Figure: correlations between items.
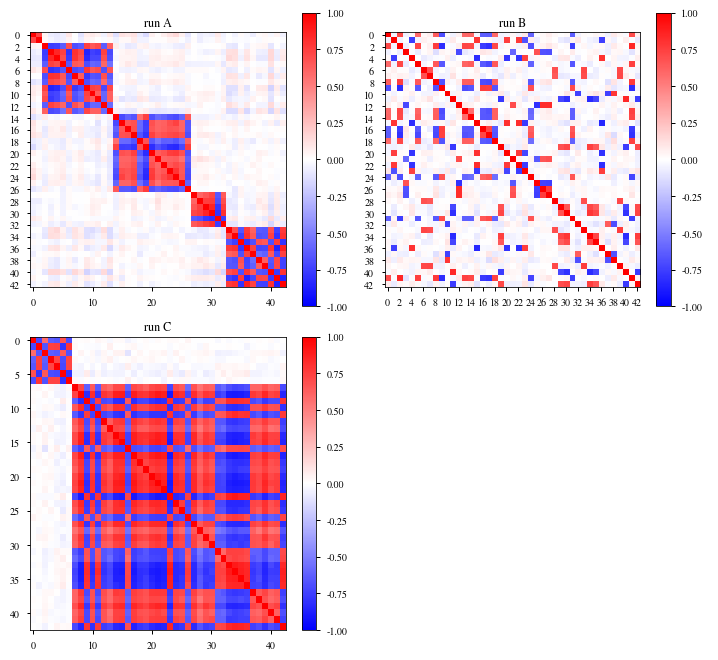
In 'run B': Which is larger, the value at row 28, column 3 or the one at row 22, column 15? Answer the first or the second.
the second
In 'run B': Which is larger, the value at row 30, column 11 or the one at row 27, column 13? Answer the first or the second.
the second
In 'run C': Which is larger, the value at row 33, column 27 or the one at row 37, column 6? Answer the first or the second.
the second
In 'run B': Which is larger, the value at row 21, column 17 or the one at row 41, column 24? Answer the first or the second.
the first
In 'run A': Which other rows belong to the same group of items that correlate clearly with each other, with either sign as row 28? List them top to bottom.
27, 29, 30, 31, 32
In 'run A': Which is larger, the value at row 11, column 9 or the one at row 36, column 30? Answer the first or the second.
the first
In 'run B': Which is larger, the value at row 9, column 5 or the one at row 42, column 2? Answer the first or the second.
the second
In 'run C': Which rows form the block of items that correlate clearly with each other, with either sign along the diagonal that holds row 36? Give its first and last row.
7 to 42
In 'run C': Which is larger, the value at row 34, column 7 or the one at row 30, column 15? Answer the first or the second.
the second
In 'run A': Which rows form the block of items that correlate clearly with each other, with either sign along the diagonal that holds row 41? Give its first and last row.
33 to 42
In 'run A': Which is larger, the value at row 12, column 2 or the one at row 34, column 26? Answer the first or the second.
the second
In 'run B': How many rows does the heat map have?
43
